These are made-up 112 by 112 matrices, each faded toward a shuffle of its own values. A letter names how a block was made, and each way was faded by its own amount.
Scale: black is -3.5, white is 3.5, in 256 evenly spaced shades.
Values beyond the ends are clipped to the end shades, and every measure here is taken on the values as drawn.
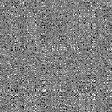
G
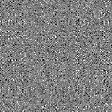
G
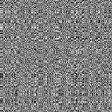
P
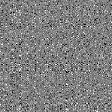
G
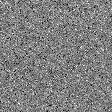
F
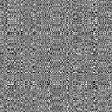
P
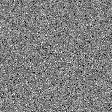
F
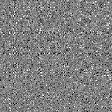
G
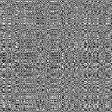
P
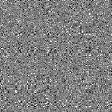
G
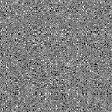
G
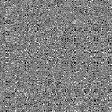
G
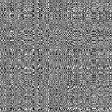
P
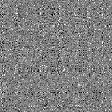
G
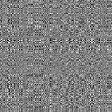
P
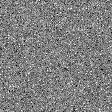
F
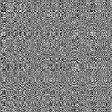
P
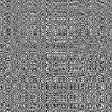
P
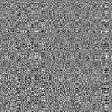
P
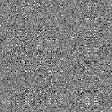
G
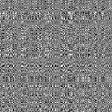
P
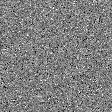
F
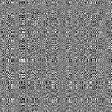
P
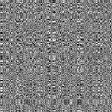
P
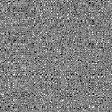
G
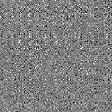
G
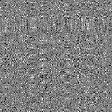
G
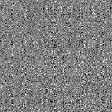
G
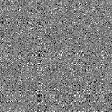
G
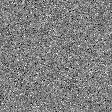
F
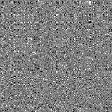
G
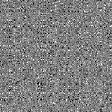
G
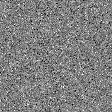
F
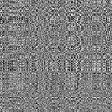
P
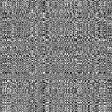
P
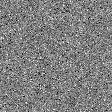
F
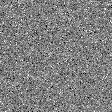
F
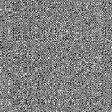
G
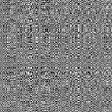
P
